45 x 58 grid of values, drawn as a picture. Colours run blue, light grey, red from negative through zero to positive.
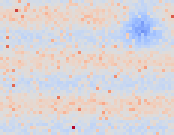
Dips: one, in the top right. Mirror symmetry: none. Histogram: heavy tails on both sides. Stripes: horizontal, repeating 3 times. Ninth with the lowest average: top right. Odd rows or columns: none.
